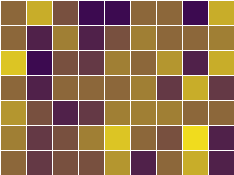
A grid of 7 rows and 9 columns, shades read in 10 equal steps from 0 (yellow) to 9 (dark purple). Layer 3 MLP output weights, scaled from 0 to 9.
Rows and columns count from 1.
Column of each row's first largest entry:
4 2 2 2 3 9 6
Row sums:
52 49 45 48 46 41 50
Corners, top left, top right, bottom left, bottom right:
5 2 5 8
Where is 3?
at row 3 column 7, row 5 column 1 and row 7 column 5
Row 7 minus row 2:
0 -1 2 -2 -3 4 0 -3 4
